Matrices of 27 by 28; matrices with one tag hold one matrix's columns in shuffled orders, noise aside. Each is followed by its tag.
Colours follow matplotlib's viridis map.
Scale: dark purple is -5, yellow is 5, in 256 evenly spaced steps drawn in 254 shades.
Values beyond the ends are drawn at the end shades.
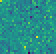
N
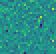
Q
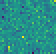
N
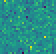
N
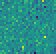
N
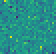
N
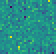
N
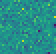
Q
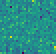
N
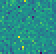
N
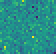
N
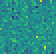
N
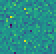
Q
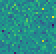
Q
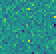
Q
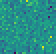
N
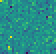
N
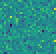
Q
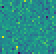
N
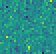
N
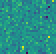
N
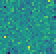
N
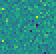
Q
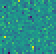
N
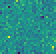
N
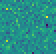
Q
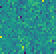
N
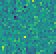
N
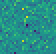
Q
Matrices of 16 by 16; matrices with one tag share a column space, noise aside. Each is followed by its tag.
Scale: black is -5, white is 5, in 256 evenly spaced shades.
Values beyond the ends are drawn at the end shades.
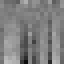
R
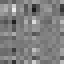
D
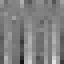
R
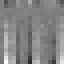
R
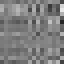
D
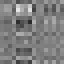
D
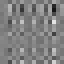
D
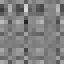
D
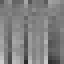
R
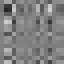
D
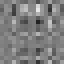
D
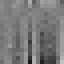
R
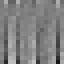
R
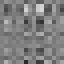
D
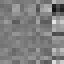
D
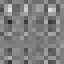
D
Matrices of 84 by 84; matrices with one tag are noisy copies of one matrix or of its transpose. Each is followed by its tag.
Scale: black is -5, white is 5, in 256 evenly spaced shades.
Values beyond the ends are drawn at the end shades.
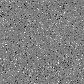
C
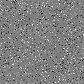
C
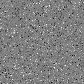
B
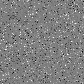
B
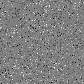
B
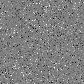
B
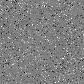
C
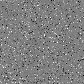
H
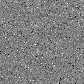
H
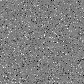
H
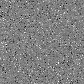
C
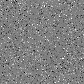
C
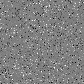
B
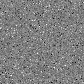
B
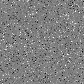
B
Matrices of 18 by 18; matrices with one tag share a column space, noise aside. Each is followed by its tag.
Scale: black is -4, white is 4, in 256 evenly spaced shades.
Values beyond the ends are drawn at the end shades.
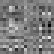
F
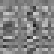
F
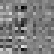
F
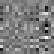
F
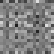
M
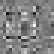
F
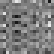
M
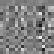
F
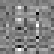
F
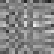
M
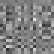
F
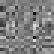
F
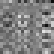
M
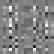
F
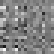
F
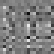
F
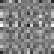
M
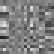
F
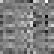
M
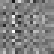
M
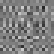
F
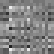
F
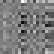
M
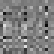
F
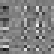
F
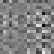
M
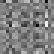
M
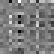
M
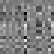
F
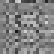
M
